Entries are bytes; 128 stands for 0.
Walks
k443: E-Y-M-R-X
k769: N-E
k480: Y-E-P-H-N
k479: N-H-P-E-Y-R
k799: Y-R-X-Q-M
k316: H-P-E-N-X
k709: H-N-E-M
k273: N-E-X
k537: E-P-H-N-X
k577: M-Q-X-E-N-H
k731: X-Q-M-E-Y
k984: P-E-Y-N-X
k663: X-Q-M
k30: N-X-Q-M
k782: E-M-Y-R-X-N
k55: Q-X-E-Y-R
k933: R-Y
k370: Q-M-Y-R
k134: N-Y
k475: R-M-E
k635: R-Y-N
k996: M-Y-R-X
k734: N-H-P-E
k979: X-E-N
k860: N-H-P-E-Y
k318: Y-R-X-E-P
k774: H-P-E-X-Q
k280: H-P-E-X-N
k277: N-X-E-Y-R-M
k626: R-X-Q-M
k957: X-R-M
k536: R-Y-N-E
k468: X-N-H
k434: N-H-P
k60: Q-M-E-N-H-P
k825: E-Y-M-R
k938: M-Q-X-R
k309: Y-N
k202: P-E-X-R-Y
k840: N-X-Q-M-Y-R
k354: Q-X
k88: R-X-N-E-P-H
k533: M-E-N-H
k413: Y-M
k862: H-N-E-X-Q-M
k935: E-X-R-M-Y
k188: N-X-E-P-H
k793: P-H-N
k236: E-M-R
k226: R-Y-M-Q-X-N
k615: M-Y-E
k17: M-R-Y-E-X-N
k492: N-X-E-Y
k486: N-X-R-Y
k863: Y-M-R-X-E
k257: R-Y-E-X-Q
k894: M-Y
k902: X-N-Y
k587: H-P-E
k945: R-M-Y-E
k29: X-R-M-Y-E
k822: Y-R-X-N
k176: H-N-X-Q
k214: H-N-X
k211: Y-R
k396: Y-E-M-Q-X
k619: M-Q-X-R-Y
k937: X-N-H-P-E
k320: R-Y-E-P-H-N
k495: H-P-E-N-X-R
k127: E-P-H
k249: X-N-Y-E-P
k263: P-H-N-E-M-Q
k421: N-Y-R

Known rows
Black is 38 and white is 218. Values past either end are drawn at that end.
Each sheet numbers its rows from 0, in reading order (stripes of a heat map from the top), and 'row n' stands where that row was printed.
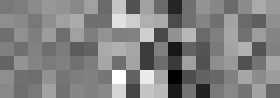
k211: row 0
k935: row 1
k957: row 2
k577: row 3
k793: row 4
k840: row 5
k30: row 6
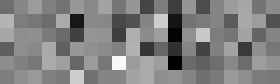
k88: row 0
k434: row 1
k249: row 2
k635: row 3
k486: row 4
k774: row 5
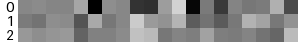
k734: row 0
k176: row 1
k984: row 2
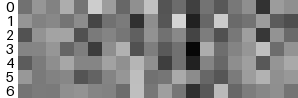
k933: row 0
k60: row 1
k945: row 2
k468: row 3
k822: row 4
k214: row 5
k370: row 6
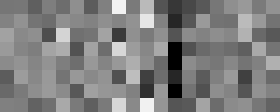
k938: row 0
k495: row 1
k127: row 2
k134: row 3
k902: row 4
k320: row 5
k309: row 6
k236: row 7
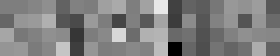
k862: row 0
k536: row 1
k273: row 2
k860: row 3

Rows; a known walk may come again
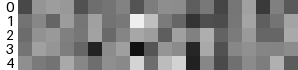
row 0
k475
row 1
k619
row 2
k263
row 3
k937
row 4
k277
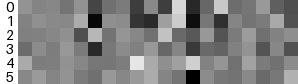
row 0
k60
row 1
k734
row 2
k663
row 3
k615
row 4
k443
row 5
k902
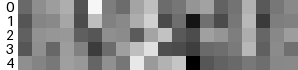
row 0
k257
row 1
k226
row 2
k29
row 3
k17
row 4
k492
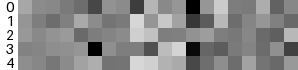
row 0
k249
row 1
k825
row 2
k984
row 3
k769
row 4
k935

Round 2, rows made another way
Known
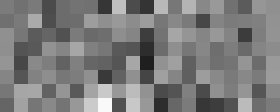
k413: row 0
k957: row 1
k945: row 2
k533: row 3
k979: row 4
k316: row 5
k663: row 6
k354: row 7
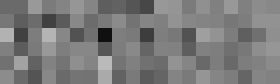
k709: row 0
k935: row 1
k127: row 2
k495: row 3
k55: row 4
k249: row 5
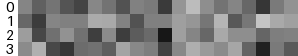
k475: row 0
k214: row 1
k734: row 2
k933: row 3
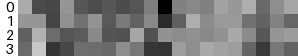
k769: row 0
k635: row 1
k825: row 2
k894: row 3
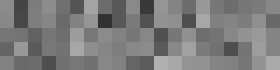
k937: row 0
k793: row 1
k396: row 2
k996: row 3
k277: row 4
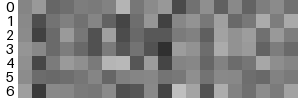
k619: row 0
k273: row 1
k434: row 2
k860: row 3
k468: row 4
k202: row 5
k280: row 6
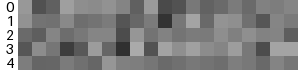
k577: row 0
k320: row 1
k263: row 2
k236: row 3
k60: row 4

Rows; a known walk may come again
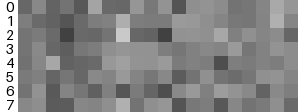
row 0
k443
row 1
k486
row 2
k902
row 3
k840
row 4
k957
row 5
k396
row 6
k479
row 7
k619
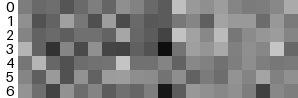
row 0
k277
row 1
k434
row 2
k492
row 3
k309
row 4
k731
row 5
k30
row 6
k536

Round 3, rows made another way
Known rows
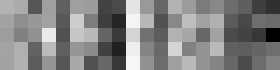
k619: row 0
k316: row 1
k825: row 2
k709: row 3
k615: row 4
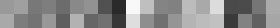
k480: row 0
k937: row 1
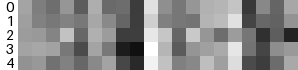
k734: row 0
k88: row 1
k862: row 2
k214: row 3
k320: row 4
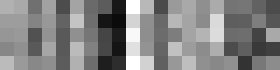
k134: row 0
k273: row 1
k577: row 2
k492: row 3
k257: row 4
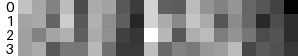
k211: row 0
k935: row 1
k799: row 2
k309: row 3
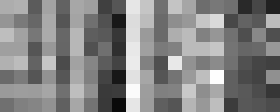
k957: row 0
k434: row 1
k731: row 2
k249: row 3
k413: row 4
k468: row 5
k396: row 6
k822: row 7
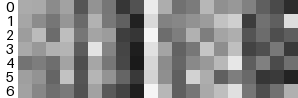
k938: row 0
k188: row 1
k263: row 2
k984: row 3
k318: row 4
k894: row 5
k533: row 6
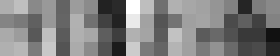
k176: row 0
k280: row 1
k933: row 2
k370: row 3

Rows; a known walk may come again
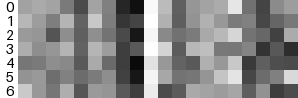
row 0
k214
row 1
k774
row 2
k577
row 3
k663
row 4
k822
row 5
k793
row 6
k55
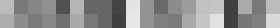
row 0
k587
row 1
k127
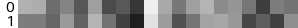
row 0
k29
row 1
k280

